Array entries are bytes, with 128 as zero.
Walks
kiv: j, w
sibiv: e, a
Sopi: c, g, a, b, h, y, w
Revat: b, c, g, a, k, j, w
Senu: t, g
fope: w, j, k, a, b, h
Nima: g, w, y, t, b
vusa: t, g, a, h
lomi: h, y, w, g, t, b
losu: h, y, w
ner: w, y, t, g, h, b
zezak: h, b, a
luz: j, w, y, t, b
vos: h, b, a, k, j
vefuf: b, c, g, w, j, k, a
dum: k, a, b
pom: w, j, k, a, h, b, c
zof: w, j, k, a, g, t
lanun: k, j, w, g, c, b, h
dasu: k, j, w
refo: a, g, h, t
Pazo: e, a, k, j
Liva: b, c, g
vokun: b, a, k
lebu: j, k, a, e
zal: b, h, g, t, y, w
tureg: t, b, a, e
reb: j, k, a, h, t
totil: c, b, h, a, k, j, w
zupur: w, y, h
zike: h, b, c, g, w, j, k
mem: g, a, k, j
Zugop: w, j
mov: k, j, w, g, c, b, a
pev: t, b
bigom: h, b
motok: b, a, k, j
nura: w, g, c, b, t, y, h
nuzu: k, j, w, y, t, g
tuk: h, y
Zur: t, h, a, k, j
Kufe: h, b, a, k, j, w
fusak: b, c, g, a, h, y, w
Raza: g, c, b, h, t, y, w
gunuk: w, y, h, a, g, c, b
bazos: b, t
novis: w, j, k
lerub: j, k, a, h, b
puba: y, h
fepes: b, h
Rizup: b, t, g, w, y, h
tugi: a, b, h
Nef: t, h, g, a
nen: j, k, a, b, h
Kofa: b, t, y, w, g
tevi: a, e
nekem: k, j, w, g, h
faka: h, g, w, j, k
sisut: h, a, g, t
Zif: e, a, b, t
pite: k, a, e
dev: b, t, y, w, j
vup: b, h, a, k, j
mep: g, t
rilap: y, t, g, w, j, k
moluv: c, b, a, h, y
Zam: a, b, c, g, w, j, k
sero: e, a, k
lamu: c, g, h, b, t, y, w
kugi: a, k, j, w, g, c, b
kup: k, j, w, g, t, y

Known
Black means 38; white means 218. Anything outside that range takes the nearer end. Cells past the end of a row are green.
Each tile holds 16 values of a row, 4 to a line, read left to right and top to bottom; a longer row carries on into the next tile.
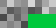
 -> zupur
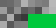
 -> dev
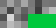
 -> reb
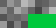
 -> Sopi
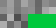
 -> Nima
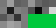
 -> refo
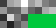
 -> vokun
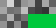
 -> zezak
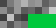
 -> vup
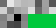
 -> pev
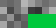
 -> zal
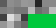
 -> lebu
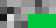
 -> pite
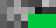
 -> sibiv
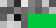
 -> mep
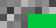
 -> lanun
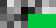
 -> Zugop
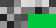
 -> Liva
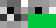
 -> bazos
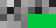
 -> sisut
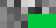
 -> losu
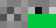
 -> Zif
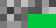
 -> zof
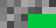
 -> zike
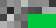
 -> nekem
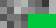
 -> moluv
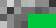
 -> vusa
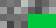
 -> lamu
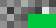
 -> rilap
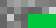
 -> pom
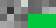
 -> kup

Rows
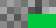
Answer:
ner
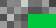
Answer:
vefuf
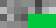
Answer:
luz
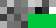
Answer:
tugi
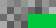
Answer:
nura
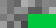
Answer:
Raza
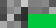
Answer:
mem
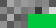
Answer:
kugi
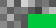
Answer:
Kufe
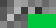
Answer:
Pazo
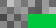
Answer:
gunuk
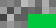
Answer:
nuzu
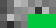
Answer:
sero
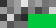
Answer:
motok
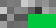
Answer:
Kofa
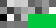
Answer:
dum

